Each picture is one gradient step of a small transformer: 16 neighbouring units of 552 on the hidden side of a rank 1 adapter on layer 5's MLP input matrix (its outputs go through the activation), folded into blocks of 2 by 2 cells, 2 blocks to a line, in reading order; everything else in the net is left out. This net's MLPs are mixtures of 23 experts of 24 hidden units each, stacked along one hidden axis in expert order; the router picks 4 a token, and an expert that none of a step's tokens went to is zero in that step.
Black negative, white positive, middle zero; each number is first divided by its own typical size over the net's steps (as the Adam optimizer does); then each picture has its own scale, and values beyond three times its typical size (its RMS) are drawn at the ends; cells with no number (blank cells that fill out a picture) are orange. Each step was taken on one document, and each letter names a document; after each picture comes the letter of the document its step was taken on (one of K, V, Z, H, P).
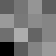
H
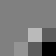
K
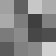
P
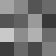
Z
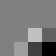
K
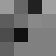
P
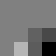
P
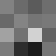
Z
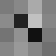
H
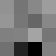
Z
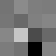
H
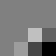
K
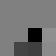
P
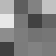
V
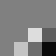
K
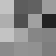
Z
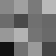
V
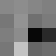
H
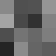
V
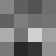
Z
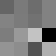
P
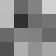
V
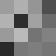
V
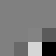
K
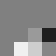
P
